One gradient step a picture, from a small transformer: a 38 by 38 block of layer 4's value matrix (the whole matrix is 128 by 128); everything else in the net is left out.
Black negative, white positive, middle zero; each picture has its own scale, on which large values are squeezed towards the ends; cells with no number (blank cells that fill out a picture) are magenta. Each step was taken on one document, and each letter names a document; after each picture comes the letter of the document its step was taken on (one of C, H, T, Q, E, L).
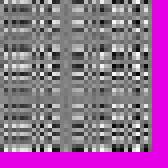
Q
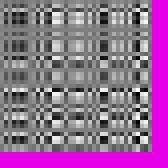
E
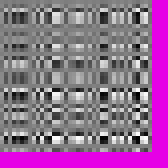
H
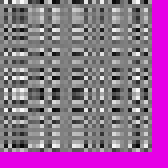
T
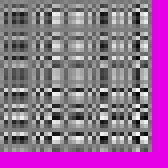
E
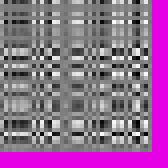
Q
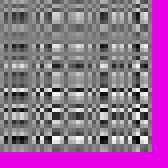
H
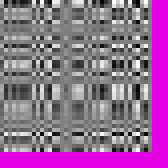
Q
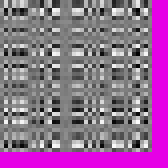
T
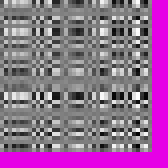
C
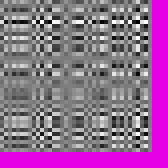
Q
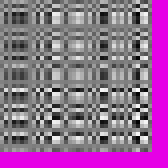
E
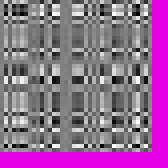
T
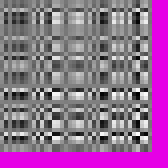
H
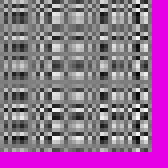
H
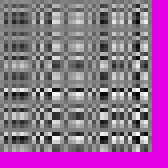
H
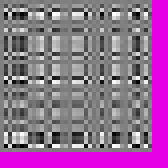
T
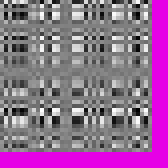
T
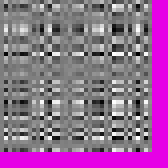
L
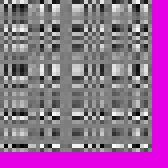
T
